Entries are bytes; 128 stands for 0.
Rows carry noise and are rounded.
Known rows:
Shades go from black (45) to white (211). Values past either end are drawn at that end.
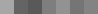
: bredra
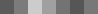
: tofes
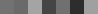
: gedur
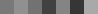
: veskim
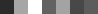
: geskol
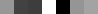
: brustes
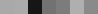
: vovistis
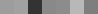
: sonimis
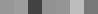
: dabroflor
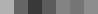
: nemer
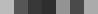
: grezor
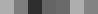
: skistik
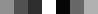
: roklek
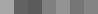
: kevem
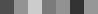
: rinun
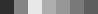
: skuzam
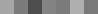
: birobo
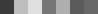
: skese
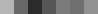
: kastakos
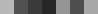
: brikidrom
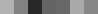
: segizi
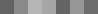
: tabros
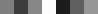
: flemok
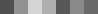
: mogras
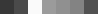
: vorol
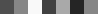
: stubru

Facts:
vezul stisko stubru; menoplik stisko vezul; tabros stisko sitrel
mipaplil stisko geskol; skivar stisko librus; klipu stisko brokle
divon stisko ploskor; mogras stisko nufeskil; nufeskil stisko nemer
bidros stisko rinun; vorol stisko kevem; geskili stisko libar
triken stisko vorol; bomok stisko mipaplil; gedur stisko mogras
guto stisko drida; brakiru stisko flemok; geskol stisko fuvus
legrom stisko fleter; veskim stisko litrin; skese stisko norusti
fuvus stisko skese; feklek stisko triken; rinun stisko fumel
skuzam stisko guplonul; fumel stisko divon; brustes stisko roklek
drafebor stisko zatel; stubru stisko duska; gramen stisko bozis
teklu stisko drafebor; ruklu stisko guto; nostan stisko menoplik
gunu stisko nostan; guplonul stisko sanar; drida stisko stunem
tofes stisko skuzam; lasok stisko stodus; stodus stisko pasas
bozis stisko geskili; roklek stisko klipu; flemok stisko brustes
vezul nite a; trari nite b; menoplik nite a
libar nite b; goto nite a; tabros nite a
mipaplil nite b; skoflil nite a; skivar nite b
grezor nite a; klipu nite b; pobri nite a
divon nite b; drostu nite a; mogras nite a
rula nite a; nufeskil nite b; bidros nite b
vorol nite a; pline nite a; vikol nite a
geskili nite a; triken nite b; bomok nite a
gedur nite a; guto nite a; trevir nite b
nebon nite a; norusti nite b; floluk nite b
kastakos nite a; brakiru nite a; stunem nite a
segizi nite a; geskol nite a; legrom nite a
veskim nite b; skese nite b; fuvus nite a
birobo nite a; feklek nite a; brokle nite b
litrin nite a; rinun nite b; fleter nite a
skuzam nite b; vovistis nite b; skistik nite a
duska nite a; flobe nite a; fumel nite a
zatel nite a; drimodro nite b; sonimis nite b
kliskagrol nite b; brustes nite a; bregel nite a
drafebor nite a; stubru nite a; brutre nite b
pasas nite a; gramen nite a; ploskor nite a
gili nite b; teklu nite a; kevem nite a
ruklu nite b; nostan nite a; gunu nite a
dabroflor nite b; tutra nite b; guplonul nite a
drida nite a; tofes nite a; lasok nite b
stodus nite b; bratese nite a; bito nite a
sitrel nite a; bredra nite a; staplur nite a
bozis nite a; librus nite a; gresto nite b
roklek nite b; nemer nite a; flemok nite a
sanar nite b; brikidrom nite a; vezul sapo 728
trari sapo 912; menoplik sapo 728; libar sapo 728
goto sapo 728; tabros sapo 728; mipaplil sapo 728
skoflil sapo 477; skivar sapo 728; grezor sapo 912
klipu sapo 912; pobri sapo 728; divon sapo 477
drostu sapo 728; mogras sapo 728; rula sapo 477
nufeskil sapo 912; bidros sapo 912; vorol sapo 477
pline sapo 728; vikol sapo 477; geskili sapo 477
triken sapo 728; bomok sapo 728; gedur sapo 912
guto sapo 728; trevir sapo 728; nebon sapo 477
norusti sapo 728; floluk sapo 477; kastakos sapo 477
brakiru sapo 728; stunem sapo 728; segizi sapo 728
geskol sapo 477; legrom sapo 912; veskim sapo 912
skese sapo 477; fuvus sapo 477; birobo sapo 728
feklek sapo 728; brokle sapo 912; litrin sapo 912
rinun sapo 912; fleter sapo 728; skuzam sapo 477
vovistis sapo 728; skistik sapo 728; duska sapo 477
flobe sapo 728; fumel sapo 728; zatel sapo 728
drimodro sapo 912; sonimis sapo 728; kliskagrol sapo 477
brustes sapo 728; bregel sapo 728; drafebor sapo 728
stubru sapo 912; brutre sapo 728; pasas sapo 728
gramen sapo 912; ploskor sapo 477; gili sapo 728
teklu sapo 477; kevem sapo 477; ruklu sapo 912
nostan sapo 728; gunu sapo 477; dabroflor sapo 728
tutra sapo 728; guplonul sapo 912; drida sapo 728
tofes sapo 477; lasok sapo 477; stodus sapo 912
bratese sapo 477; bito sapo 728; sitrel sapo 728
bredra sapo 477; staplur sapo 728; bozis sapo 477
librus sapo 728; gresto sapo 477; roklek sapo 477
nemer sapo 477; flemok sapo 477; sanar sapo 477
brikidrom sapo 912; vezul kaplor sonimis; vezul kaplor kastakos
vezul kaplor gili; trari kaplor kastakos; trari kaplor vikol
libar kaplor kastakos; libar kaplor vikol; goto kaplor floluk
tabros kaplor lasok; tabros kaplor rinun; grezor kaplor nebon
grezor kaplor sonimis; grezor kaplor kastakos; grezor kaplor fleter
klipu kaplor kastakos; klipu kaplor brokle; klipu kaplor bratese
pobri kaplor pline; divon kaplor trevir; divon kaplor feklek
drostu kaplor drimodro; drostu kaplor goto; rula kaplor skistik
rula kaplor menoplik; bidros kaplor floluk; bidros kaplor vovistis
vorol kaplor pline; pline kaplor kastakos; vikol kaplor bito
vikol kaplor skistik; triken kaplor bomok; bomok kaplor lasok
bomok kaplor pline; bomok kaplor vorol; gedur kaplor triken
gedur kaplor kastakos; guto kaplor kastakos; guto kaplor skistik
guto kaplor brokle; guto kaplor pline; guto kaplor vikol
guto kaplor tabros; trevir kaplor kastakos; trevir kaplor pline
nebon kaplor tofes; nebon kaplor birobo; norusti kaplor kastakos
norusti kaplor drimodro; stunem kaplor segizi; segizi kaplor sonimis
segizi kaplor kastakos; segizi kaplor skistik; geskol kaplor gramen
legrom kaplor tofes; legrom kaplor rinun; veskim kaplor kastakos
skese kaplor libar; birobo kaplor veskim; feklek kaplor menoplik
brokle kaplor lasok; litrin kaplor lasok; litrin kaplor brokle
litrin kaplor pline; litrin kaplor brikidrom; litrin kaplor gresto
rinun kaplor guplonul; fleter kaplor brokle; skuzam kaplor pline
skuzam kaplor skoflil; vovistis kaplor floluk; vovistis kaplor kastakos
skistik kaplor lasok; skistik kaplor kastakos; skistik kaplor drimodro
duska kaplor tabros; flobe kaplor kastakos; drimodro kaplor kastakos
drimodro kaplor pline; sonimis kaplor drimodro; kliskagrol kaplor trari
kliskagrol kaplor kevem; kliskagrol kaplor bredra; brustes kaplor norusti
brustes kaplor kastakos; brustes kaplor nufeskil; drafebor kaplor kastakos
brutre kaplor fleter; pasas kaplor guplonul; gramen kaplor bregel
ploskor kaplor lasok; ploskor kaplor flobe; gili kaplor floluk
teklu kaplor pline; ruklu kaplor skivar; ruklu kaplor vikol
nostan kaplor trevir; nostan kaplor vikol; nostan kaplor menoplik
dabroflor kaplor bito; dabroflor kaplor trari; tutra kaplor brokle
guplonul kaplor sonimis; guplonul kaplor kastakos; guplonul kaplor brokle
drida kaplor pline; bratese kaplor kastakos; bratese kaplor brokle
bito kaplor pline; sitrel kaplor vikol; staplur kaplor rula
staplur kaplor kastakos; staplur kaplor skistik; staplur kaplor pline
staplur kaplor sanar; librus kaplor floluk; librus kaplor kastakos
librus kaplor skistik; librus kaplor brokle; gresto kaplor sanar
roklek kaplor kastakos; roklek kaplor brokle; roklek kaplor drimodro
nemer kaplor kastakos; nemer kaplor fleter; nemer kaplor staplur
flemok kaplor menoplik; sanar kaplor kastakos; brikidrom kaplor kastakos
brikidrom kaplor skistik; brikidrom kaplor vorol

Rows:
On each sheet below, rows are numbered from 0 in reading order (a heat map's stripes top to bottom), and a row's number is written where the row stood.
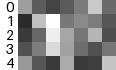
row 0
pline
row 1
menoplik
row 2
drida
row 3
bozis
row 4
klipu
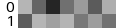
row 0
brokle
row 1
skivar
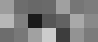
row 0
duska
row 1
flobe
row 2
brakiru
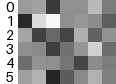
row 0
brutre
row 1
mipaplil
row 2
litrin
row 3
trevir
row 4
drafebor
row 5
norusti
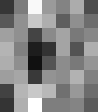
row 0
bomok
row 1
feklek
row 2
floluk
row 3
trari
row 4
sanar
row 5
gili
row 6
triken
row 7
nostan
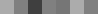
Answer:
fleter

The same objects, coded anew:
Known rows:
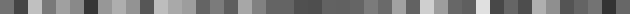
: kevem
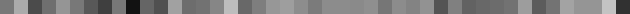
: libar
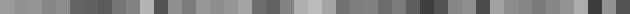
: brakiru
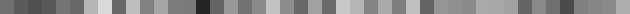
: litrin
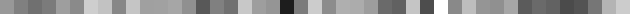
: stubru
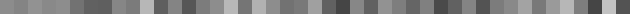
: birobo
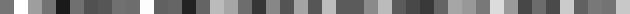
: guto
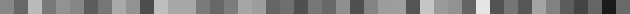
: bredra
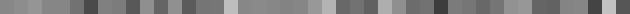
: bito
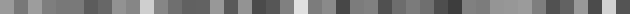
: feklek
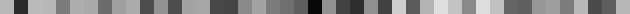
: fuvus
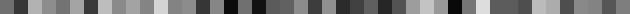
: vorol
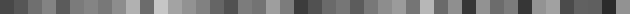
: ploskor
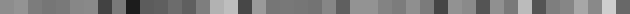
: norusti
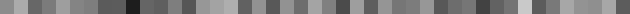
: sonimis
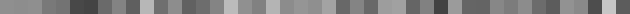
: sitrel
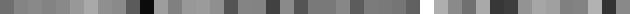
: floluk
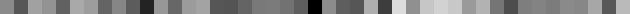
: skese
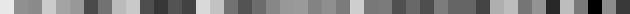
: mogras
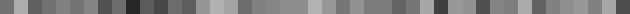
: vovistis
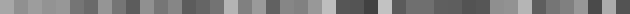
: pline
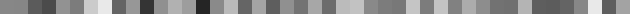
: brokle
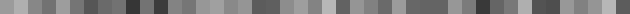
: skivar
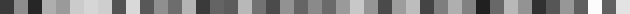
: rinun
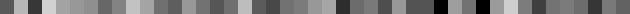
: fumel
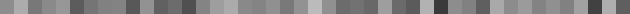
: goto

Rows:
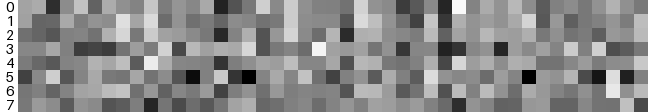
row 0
gramen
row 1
gedur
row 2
grezor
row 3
brustes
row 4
legrom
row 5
skuzam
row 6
veskim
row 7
dabroflor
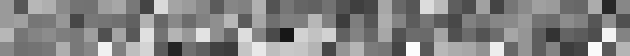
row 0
kastakos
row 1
fleter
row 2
menoplik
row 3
guplonul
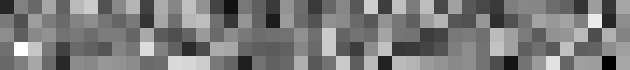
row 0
divon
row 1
lasok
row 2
bomok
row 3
drida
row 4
roklek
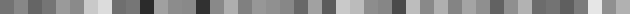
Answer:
drimodro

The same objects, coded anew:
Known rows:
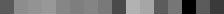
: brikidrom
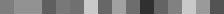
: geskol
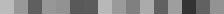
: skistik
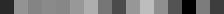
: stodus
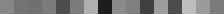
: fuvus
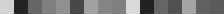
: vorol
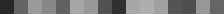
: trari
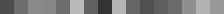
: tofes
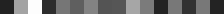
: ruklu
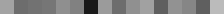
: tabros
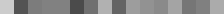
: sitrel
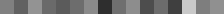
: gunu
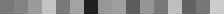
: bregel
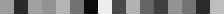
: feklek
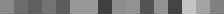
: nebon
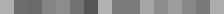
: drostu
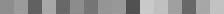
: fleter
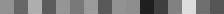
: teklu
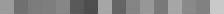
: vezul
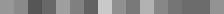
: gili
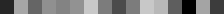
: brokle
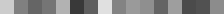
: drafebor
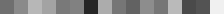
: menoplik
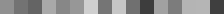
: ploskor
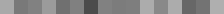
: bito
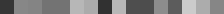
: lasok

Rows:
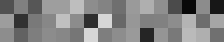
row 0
rinun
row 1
triken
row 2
nemer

